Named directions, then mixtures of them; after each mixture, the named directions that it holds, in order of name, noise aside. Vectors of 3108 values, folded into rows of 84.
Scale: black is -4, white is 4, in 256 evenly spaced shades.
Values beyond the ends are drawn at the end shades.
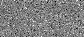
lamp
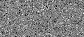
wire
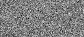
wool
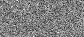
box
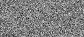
wool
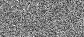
box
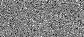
lamp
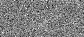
box, lamp, wire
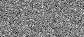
lamp, wire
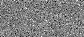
lamp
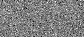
box, lamp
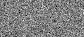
lamp, wire, wool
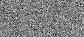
box, lamp, wire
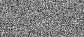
box, wire, wool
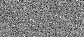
box, lamp, wire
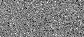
lamp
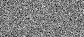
lamp, wire, wool
